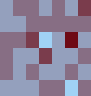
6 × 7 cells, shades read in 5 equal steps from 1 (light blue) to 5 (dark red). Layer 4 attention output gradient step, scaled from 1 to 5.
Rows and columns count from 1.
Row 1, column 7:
4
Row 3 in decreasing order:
5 4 3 3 2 2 1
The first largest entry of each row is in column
7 3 6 4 1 4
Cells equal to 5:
1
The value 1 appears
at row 3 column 4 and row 6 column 6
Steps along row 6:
same same up same down up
